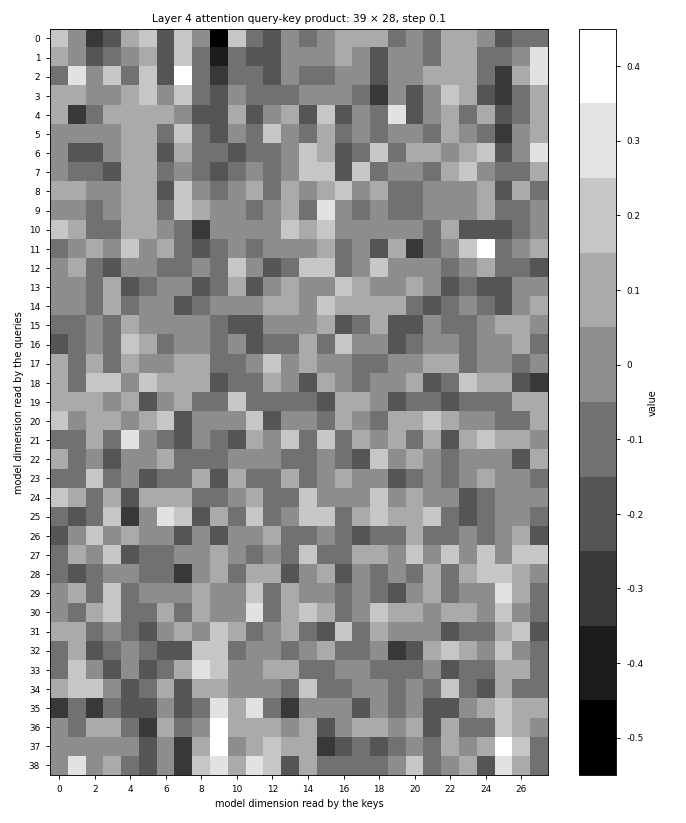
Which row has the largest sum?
30
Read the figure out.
Title: Layer 4 attention query-key product: 39 × 28, step 0.1
x-axis: model dimension read by the keys, ticks 0 2 4 6 8 10 12 14 16 18 20 22 24 26
y-axis: model dimension read by the queries, ticks 0 1 2 3 4 5 6 7 8 9 10 11 12 13 14 15 16 17 18 19 20 21 22 23 24 25 26 27 28 29 30 31 32 33 34 35 36 37 38 (0 at the top)
Colour bar: value, ticks -0.5 -0.4 -0.3 -0.2 -0.1 0 0.1 0.2 0.3 0.4
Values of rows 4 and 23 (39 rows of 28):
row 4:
0.1 -0.3 -0.1 0.1 0.1 0.1 0.1 0 -0.2 -0.2 0.1 -0.2 0 0.1 -0.2 0.2 -0.2 0 -0.1 0.3 -0.2 0 0.1 -0.1 0.1 -0.2 -0.1 0.1
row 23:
-0.1 -0.1 0.2 -0.1 0 -0.2 -0.1 -0.1 0.1 -0.2 0.1 -0.1 -0.1 0.1 -0.1 0 0.1 0 0 -0.2 -0.1 0 -0.1 0 0.1 0 0 -0.1
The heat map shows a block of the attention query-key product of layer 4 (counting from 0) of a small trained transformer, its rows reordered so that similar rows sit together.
